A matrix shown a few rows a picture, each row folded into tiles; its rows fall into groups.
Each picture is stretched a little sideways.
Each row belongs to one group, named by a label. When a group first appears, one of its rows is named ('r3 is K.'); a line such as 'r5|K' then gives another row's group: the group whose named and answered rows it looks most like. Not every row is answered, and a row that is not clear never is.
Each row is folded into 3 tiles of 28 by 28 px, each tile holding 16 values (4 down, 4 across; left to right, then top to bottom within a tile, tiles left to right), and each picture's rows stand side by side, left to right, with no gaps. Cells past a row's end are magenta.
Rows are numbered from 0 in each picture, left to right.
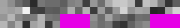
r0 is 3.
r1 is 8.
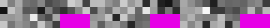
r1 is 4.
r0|3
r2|3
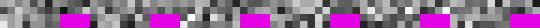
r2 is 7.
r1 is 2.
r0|3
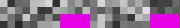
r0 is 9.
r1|4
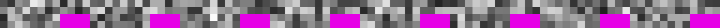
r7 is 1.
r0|2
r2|4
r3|7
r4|7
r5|2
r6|3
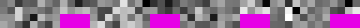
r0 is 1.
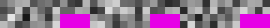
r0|7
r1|7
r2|9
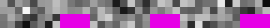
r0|8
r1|3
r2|3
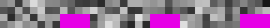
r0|1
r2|7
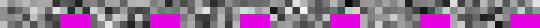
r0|4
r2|7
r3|1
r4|3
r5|9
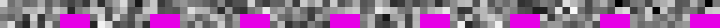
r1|2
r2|3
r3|9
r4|7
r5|4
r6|1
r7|1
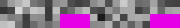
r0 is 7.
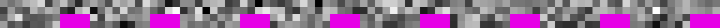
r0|8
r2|1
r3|2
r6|9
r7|8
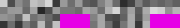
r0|9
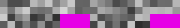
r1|9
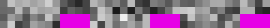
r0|4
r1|3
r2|2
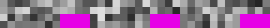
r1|2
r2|4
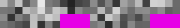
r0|4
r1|9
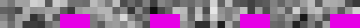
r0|8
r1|3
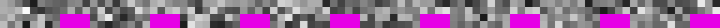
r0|3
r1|8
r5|1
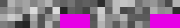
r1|2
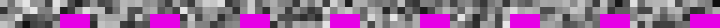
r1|2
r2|2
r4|3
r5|7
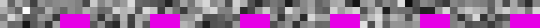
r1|4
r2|8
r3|1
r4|3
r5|9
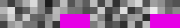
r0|2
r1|9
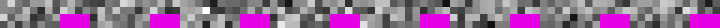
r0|9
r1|2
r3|2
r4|7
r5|1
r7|4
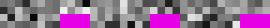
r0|1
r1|4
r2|8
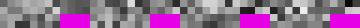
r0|4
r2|8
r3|1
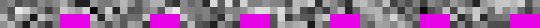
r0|1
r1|1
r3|2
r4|3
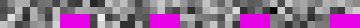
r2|4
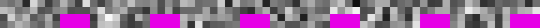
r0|2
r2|3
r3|1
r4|7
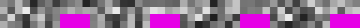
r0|7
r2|8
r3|8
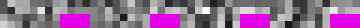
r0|7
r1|1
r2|7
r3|7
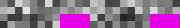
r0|9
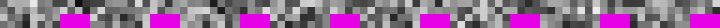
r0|4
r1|9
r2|3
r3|9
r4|9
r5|4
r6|7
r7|2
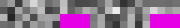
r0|1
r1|7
